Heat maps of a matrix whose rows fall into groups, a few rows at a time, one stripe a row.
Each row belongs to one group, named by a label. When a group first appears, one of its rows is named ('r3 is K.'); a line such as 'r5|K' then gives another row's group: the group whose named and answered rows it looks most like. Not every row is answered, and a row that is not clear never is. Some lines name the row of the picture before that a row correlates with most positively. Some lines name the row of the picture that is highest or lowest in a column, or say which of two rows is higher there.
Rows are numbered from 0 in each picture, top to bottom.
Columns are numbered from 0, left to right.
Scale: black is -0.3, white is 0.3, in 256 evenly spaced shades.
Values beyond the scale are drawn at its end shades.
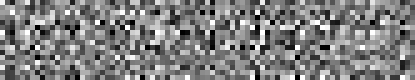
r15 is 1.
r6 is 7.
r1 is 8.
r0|7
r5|1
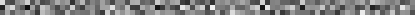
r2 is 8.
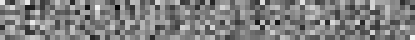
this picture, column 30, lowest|7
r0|7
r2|1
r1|8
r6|8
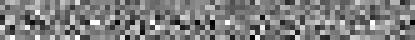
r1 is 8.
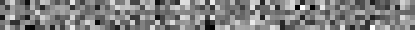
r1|1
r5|8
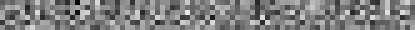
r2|1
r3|7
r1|8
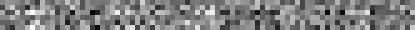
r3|8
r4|1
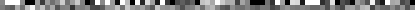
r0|8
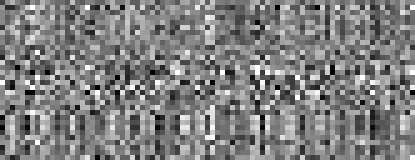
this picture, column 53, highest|14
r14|8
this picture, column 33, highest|17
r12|7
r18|8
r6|8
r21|1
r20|8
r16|7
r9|8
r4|8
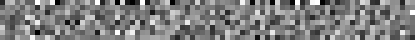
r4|1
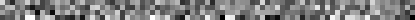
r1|8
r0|7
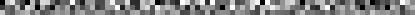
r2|7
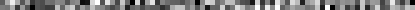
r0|8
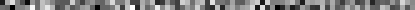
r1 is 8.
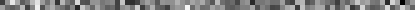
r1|1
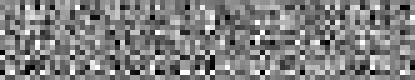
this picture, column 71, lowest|14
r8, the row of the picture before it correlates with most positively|0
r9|1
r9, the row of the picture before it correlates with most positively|1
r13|8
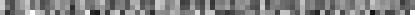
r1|7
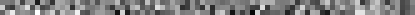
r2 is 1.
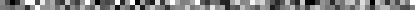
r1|1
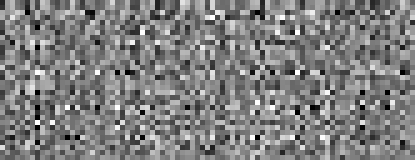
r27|1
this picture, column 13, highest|21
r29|7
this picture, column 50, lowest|14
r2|8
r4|8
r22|1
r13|7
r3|8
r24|1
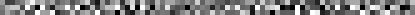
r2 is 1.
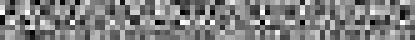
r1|7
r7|8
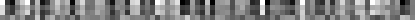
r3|1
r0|7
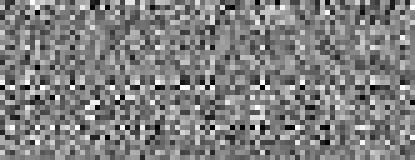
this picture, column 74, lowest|17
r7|1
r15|7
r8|1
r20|8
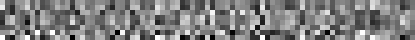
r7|7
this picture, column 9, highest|4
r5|1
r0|7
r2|1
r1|7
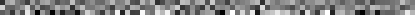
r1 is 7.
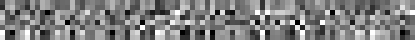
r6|7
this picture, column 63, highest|0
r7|7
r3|7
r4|1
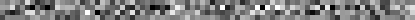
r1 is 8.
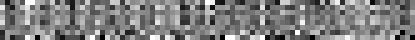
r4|7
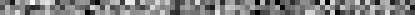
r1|8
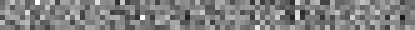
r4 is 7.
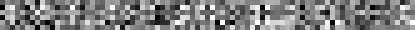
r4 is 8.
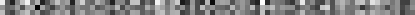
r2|7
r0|7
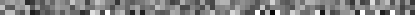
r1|7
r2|8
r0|8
